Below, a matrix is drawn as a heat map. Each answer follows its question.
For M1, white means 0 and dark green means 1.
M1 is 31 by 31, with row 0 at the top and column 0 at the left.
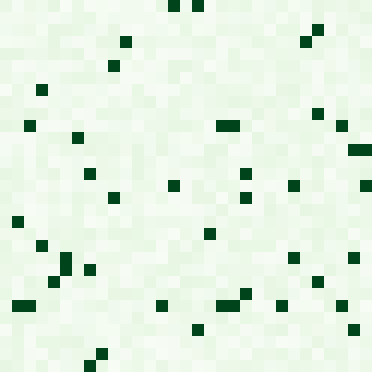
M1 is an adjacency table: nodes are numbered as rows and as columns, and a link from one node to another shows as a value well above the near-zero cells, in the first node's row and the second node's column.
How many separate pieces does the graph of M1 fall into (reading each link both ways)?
2
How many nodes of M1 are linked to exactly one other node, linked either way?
6
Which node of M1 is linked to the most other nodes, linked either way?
node 25
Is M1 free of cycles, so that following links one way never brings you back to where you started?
yes
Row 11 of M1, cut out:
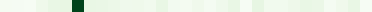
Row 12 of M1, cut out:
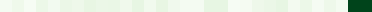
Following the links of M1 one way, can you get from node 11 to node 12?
no
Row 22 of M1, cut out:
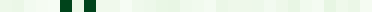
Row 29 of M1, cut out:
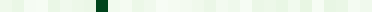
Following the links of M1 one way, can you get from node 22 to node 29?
no
